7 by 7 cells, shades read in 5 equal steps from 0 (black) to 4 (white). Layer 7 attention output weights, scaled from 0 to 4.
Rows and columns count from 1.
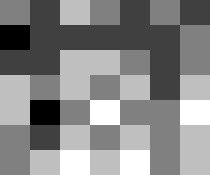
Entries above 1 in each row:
4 1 4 6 6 6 7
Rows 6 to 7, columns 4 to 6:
2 3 2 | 3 4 2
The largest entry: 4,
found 4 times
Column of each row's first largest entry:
3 7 3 1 4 3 3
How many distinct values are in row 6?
3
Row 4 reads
3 2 3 2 3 1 3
